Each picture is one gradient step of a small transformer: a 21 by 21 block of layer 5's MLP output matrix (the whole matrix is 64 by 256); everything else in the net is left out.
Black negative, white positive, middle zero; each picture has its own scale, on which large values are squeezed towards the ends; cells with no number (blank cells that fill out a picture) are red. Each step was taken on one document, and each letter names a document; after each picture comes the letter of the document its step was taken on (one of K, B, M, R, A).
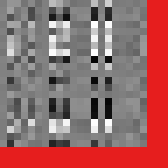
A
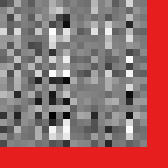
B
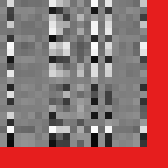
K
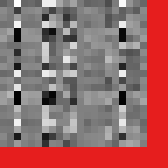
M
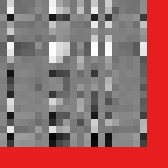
K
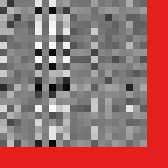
B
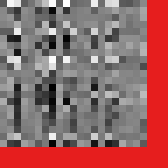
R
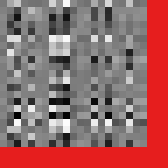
A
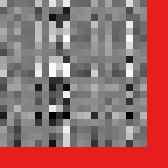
B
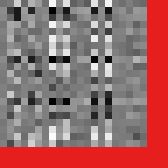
A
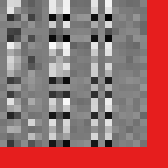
A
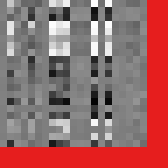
A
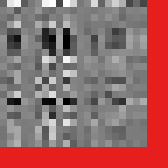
R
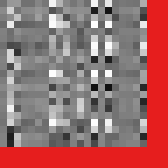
K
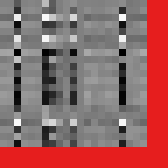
M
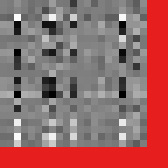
M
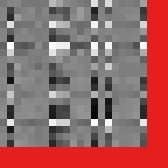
K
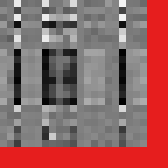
M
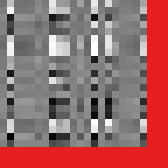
K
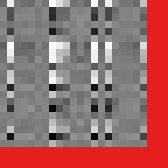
K
